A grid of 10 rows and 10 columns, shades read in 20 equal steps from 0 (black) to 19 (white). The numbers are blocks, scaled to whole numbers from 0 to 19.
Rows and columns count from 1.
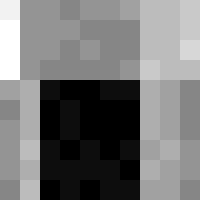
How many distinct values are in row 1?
6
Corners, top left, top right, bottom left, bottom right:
18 15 10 10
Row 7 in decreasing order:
13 13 12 11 10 1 0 0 0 0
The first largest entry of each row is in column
1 1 1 1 2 2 2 2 2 2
